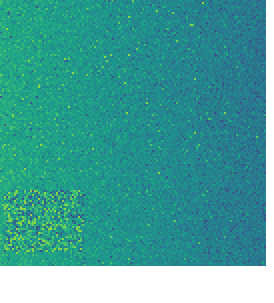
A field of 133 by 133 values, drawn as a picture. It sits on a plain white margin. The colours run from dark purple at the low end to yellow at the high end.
There are no regular stripes. In the bottom left lies a patch that is rougher than the rest. Fine speckle covers the field. The bottom left is the roughest part. There is an overall slope up to the left.
